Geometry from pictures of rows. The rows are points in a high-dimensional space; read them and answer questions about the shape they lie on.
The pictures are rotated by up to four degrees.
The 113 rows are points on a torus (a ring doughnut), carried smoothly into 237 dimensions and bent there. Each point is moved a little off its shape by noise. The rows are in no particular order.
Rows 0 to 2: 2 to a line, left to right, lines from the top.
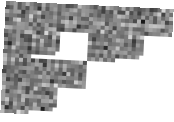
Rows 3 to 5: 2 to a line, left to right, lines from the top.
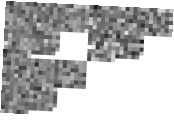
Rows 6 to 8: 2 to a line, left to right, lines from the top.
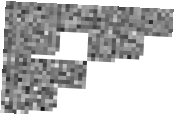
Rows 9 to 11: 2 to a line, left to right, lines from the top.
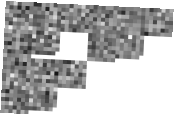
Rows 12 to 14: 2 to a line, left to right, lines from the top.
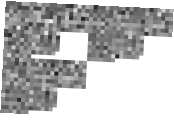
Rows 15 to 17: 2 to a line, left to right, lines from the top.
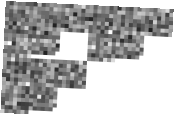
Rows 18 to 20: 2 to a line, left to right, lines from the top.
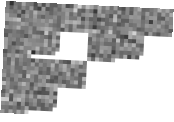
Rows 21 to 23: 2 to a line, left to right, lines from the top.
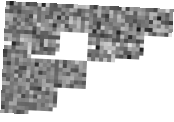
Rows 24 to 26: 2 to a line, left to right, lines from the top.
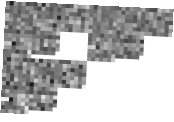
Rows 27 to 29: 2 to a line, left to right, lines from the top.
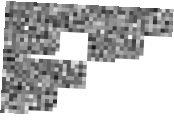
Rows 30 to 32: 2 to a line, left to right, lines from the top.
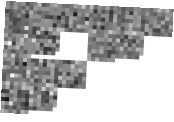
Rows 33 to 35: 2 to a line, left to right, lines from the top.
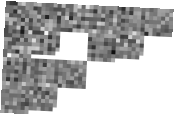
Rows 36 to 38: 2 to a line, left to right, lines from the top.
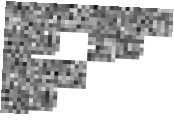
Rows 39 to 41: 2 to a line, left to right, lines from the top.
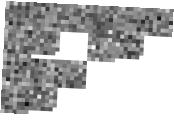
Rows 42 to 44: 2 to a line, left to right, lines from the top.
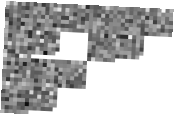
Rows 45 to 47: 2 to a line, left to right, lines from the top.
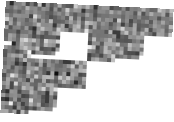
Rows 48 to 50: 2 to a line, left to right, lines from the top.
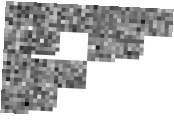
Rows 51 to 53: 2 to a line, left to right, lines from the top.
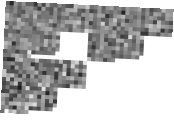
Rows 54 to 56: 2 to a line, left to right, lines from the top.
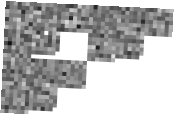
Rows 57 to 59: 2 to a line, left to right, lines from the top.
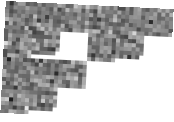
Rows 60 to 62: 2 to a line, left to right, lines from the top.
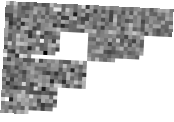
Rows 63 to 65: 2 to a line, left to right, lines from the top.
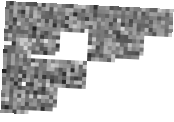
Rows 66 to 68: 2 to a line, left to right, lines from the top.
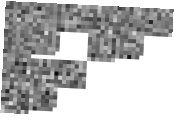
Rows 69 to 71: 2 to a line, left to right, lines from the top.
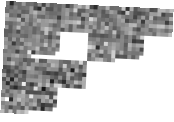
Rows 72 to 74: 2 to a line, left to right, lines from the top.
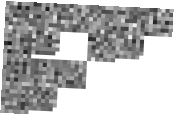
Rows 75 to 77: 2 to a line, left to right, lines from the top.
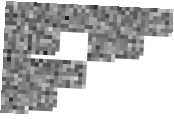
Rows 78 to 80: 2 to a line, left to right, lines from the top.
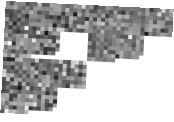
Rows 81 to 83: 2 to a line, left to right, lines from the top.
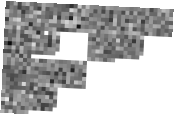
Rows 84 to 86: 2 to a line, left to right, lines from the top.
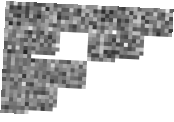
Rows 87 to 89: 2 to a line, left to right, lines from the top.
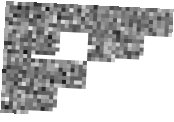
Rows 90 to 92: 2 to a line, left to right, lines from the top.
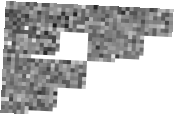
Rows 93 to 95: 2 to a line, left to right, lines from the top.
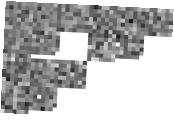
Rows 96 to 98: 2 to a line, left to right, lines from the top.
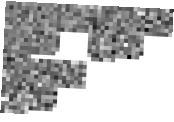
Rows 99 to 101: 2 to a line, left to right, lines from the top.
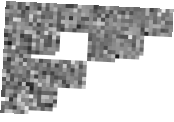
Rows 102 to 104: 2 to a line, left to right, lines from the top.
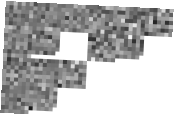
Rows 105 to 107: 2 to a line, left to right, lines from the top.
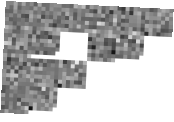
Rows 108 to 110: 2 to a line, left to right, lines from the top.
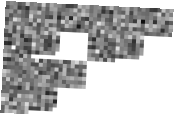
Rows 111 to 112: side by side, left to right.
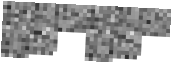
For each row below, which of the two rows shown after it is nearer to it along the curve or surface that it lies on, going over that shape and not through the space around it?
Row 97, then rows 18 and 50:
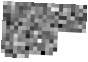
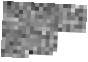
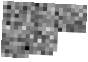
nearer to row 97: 50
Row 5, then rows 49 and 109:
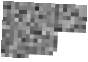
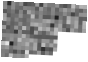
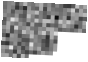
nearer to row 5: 109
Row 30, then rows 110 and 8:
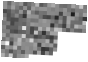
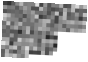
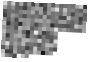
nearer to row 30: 8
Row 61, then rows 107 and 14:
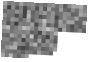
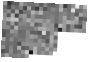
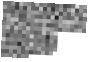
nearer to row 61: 14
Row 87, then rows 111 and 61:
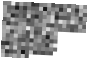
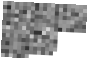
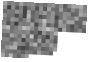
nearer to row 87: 61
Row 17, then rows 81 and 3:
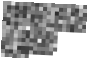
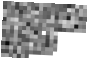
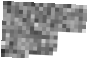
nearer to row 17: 81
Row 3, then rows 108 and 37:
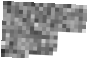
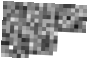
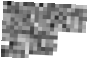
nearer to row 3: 37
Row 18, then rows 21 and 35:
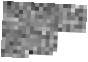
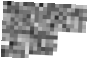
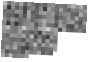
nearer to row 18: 21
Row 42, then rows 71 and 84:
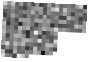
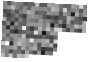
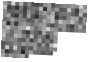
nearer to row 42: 84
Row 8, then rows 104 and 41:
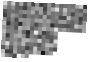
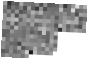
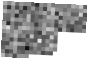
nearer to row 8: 41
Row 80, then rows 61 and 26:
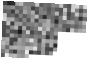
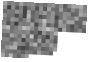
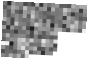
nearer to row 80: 26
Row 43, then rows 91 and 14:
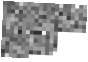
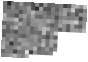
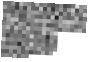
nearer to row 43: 91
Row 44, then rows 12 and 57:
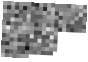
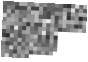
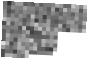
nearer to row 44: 12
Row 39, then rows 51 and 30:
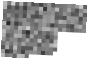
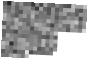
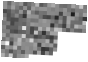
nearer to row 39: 30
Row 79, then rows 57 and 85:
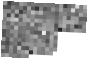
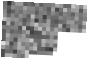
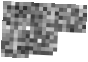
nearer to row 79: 57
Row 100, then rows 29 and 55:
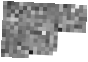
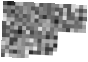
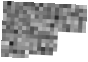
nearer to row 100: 55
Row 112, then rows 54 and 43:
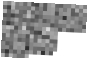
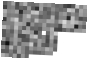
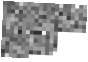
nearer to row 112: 54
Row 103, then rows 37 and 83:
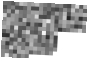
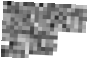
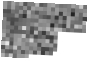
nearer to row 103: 37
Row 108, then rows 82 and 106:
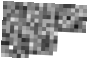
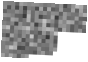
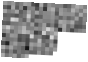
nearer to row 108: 106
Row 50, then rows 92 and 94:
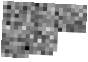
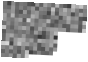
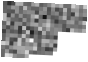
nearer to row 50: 92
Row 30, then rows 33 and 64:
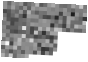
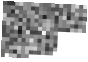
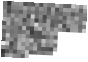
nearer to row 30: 64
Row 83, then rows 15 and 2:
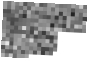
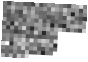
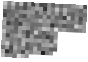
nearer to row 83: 2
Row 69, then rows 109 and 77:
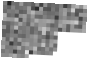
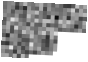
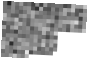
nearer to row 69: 77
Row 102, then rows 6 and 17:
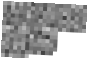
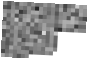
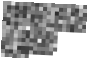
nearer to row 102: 6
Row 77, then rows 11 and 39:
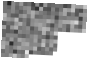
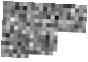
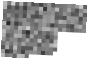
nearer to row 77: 11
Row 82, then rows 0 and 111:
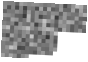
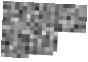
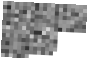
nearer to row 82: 111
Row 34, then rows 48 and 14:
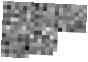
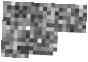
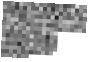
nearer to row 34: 48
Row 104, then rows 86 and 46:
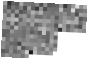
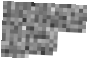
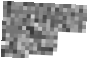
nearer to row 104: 46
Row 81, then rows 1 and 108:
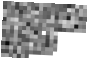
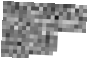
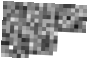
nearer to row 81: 108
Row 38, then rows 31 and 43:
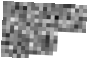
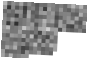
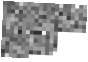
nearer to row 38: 31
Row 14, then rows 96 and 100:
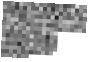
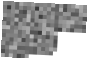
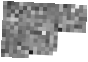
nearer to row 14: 96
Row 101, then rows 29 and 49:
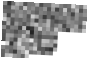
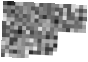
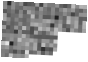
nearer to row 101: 29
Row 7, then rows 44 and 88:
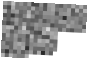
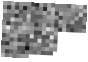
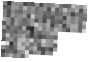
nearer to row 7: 44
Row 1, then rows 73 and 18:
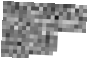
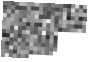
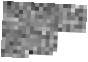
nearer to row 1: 73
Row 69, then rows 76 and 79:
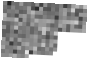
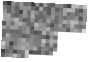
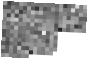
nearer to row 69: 76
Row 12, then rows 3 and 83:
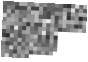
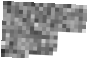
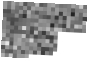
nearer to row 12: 3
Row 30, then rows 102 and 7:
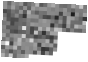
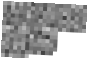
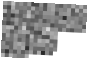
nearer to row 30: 102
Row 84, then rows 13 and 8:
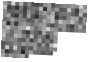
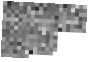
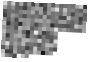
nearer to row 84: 8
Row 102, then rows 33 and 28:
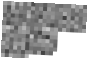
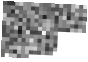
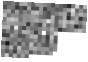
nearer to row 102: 28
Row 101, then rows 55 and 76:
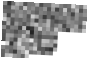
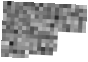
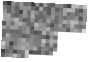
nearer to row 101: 76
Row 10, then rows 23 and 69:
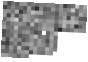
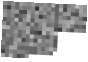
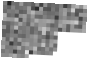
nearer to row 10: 23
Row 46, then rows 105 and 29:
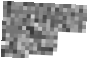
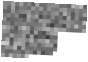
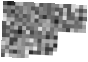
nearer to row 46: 29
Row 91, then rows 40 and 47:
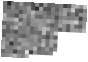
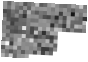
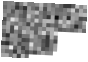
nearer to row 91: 40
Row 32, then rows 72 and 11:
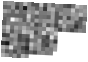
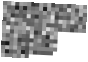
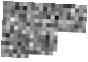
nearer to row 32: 72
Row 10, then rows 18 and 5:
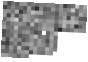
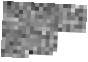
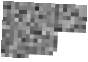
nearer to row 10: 5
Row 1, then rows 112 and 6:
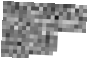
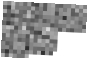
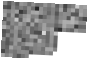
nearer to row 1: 6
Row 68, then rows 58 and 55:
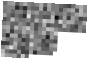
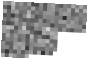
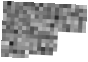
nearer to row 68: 58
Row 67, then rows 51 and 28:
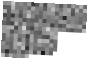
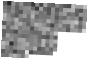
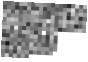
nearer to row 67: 51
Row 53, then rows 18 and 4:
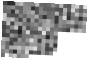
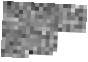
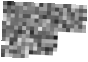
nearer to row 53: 4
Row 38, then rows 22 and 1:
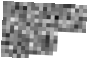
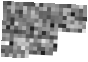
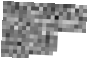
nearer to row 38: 1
